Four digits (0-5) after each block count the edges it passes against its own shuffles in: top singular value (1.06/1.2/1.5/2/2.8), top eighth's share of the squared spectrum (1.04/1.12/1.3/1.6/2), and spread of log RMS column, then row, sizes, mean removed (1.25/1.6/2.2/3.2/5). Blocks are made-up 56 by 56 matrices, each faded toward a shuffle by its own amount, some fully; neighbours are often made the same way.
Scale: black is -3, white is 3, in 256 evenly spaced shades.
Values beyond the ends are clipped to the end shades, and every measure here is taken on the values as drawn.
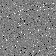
0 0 0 0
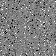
1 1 0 0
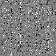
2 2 2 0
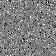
0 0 0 0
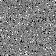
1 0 0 0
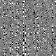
2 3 3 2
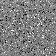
0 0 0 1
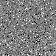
0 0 0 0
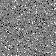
0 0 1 0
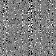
2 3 3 1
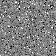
0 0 0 0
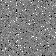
1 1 1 0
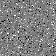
1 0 1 0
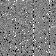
2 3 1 0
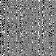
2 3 4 2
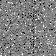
1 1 1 0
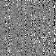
2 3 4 1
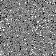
0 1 1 0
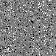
1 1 2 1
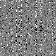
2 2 3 1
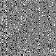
2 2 3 1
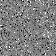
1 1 1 0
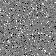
0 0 0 0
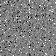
1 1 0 0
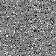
3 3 1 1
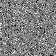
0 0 0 0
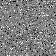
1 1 0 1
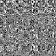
4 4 2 2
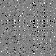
3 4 2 2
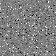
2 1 0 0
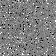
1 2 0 0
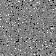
2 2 1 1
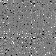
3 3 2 1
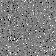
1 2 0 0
